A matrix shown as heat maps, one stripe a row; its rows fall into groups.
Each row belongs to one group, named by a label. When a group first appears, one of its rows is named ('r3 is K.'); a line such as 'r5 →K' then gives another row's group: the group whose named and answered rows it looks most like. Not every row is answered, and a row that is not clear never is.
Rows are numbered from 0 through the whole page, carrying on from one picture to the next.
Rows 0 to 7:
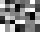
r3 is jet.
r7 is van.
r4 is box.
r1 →van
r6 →van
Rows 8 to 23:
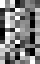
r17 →box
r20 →jet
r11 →box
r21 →jet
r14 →box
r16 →box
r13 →box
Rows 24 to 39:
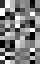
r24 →box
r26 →van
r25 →box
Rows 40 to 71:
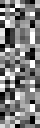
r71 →van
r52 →box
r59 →van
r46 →box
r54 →jet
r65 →box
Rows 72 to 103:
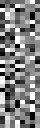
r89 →van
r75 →box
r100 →jet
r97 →jet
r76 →box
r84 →box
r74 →van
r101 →box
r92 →van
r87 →van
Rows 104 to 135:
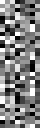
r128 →van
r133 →van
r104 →van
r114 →box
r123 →jet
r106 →van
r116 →van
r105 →jet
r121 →jet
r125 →van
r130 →box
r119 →box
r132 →jet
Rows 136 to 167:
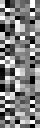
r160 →box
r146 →box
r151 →van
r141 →jet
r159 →van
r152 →box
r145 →jet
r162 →box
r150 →box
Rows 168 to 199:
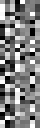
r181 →jet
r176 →box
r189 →box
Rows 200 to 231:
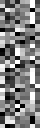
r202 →box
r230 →box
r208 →van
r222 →van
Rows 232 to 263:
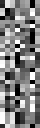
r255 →van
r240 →box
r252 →box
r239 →jet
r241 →jet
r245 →van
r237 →jet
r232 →box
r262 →van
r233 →box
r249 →jet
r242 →jet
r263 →box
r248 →van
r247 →van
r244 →jet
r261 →van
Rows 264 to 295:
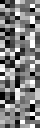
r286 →jet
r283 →van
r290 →box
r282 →box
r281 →van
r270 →jet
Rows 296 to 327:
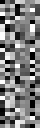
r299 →van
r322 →box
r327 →jet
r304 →van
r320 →van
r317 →box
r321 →box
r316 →van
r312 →jet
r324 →box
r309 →box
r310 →box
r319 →box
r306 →jet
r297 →van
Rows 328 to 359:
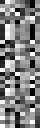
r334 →box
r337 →box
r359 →van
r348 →box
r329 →jet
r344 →box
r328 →box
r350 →box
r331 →jet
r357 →van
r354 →jet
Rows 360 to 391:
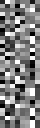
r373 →box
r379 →jet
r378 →box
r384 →van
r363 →van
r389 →box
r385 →box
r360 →box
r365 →jet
